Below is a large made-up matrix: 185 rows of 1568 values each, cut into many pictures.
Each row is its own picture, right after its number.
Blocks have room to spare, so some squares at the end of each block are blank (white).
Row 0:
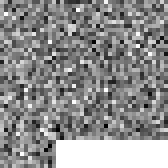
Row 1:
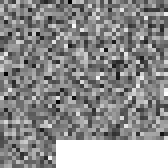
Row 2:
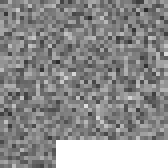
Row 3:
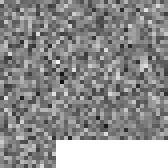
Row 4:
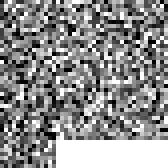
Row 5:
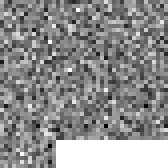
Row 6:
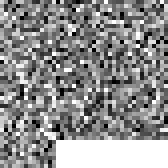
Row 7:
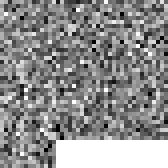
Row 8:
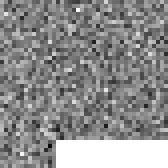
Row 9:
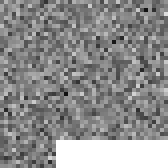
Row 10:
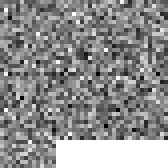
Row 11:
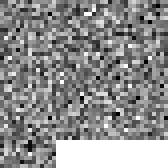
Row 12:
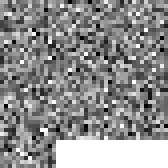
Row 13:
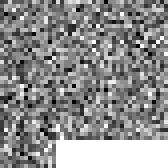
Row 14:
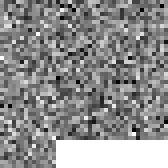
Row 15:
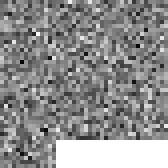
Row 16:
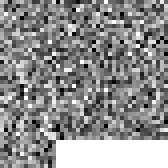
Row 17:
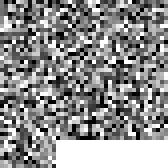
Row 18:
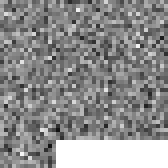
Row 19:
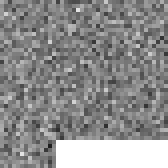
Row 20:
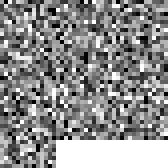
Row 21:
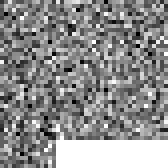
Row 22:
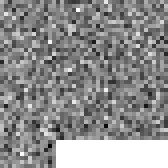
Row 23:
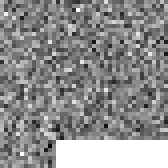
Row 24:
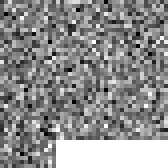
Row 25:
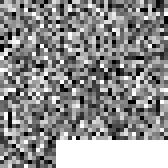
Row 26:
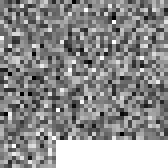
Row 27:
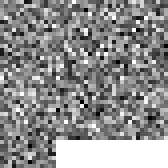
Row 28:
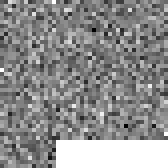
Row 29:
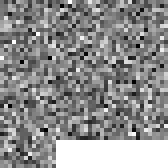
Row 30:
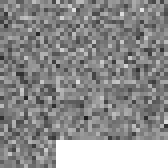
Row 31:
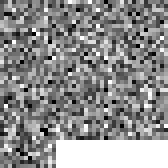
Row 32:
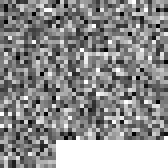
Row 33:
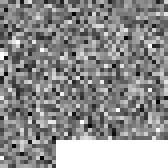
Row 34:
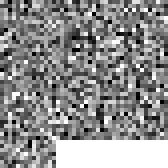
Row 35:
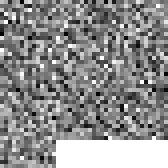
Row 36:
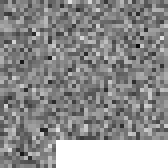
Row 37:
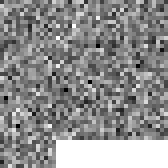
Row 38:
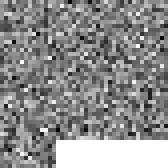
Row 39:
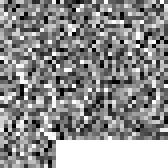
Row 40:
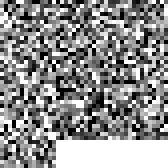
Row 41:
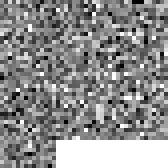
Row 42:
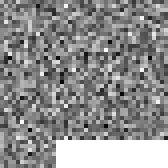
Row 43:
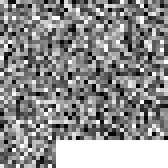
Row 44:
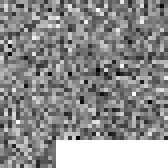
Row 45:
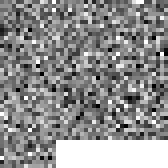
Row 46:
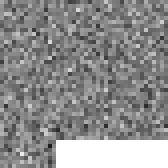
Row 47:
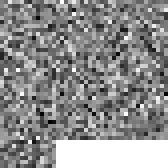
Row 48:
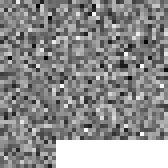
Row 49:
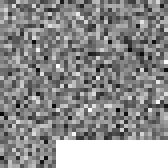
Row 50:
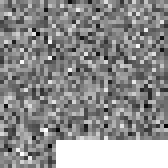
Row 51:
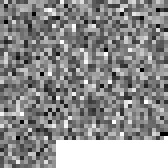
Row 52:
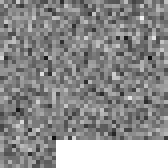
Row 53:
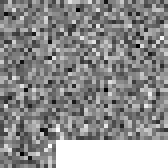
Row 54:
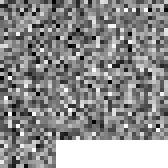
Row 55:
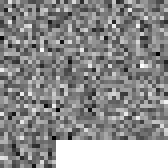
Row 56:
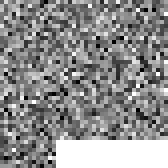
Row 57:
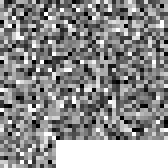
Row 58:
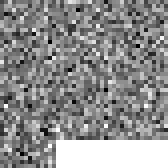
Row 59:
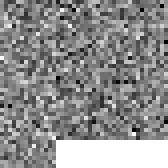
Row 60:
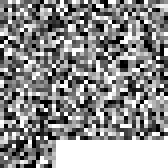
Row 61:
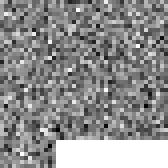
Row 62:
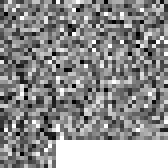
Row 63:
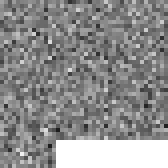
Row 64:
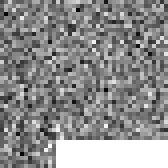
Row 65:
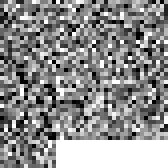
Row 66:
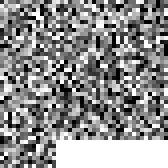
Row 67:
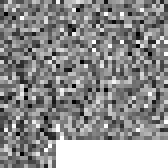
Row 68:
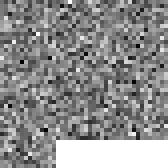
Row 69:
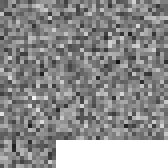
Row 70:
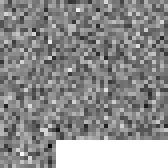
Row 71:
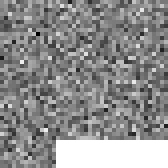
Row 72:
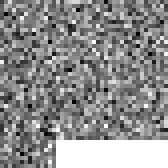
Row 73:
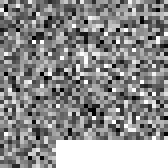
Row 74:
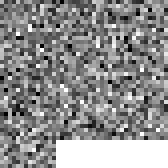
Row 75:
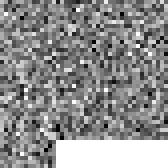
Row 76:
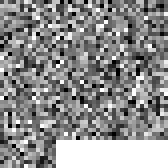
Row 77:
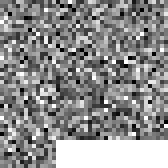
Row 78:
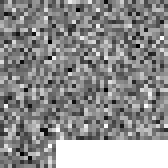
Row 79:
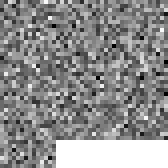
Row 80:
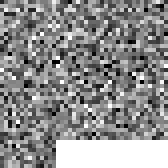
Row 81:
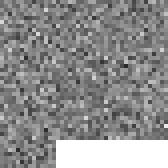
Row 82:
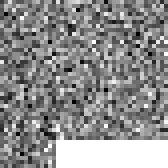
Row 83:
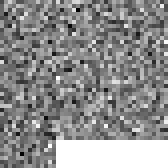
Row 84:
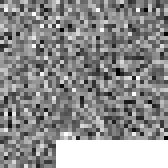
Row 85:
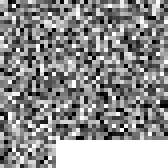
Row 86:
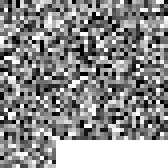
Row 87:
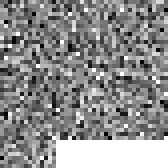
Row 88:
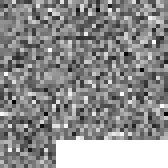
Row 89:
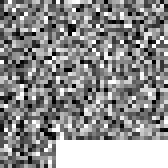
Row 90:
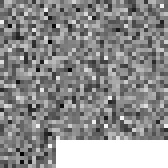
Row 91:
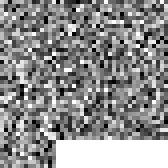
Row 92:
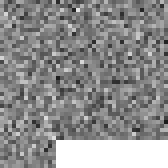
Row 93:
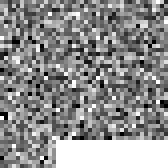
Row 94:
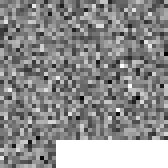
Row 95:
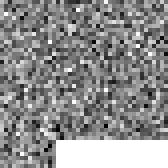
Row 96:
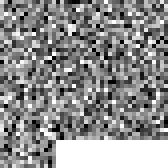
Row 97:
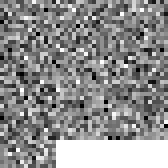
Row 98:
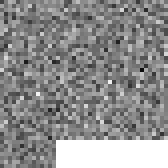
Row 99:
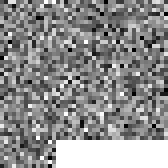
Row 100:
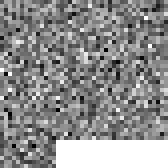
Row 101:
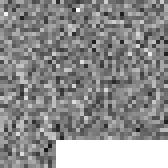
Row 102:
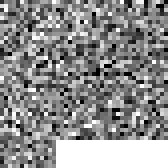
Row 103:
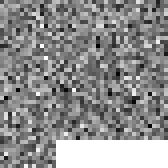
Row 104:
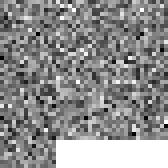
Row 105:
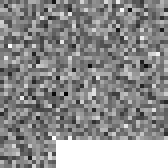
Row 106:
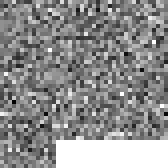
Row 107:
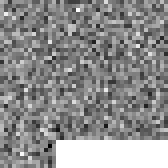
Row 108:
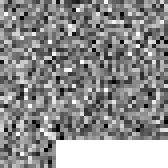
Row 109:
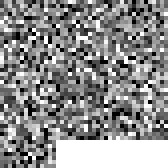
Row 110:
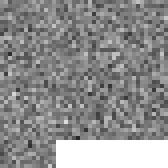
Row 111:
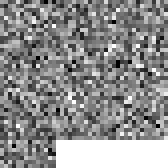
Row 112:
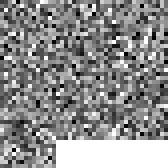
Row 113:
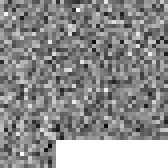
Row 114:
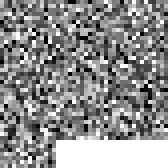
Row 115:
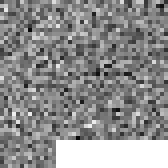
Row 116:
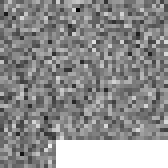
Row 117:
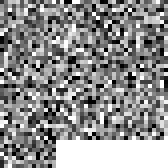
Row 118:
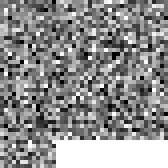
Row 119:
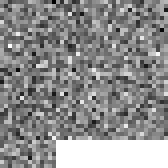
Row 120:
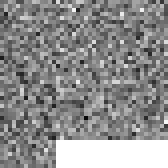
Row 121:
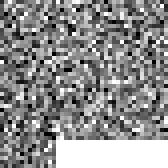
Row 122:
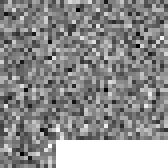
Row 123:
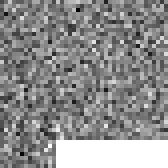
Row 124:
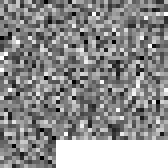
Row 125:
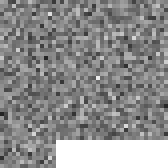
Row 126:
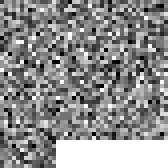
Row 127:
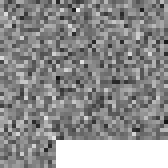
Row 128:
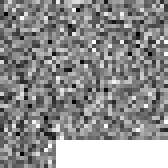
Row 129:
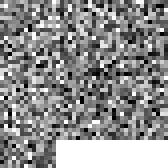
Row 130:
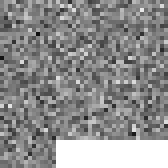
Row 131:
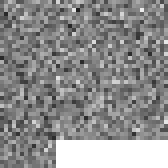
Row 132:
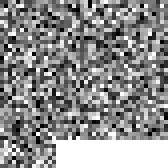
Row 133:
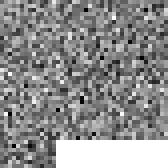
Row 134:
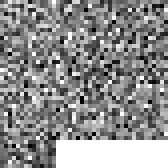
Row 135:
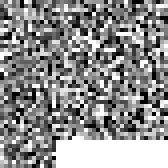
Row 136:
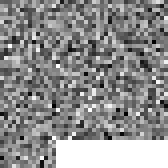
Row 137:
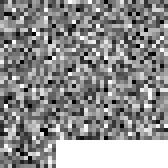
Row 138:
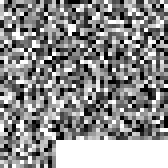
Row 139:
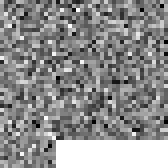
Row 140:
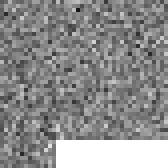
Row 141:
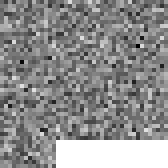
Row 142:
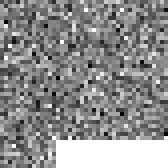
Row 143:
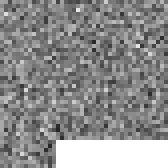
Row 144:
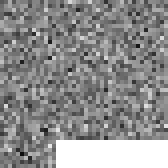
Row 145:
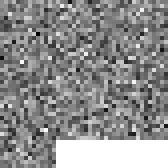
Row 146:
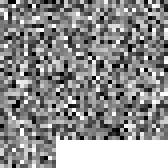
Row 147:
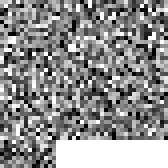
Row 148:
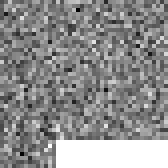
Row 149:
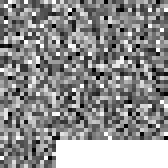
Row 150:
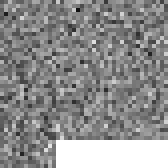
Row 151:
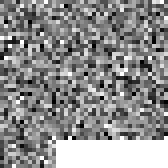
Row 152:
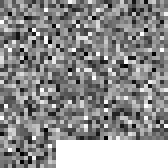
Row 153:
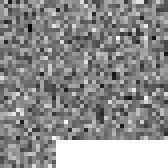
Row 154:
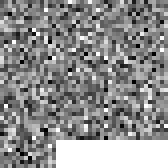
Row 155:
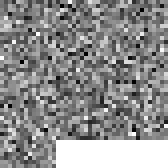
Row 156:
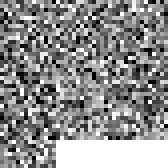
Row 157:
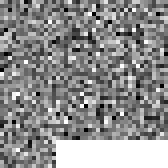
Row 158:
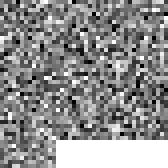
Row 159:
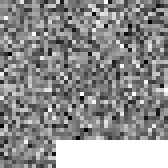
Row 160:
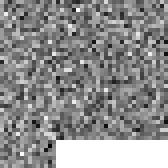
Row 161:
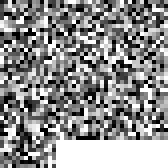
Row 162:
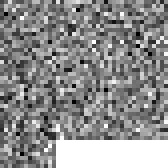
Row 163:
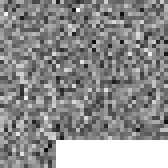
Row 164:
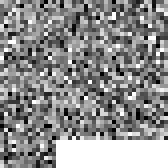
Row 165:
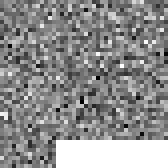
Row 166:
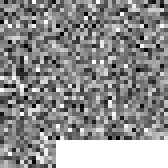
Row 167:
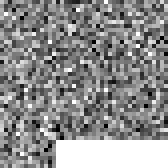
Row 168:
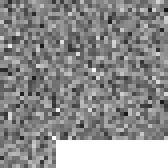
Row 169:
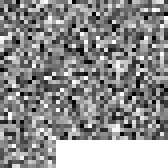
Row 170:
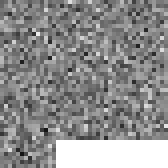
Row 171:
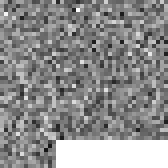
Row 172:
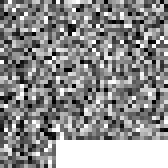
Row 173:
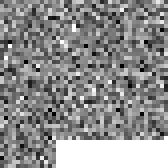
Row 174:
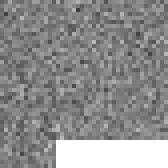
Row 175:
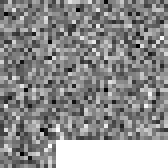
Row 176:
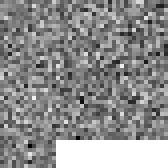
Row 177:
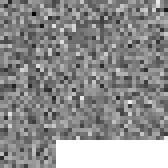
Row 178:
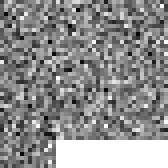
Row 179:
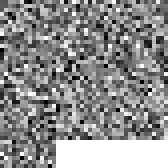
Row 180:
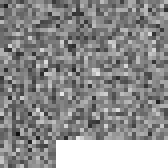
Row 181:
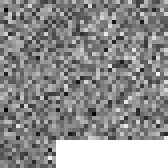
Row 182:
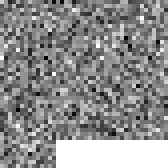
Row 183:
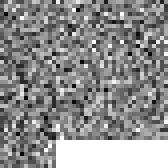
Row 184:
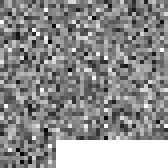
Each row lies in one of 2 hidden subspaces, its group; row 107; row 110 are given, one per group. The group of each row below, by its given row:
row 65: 107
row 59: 107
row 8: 107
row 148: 107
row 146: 110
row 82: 107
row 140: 107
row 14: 107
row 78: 107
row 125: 110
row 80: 110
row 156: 107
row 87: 110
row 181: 110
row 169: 110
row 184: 107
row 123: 107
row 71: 107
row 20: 110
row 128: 107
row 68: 107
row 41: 110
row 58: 107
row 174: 107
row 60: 110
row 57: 107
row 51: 110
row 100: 110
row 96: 107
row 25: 110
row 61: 107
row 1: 110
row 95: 107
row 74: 110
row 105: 110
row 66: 110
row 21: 107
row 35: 110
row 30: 107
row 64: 107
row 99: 110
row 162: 107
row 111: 110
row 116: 107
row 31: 107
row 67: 107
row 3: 110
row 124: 110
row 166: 107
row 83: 107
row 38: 107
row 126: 110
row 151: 110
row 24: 107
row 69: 110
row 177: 110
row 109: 107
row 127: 107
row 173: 110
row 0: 107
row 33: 110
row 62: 107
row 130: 107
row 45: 110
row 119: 110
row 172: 107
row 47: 110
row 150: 107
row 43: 110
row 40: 107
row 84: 110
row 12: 107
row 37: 110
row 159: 110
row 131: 107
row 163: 107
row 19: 107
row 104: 107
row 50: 107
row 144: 107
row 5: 107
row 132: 110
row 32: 110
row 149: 110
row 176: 110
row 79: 110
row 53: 107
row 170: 107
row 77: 107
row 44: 110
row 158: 110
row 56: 110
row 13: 107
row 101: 107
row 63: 107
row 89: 107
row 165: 110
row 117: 110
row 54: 110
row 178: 107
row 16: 107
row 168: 110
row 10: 110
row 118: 110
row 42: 110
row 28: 110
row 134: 110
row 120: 107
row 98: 110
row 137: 107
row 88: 110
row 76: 110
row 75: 107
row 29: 107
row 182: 110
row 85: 110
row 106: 110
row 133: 110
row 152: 107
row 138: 107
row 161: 107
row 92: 107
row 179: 110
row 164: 110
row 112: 110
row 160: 107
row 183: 107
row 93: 110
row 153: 110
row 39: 107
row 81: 107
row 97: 107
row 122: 107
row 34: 110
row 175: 107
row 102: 110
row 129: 110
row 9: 110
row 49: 110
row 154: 107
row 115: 110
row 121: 107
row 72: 107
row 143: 107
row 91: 107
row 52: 110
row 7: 107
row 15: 107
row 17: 107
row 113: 107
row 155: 107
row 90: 107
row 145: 107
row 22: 107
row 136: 110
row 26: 110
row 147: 110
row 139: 107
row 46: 107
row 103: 110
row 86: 110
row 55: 110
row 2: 110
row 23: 107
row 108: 107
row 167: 107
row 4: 107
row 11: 110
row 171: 107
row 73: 110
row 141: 107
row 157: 110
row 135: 110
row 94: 110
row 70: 107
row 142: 110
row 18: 107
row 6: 107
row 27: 110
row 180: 110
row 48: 110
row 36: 107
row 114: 107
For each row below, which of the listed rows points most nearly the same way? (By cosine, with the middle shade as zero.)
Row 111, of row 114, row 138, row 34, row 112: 34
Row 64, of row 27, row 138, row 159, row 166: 166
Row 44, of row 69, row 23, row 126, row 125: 126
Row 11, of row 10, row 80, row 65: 80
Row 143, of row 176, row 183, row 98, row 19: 19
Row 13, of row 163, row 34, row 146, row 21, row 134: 21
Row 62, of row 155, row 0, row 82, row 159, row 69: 82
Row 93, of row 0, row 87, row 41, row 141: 87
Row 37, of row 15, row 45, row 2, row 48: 45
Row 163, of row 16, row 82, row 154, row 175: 16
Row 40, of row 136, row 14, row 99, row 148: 14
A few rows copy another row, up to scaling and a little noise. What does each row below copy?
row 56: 9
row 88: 106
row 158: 169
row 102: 115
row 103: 66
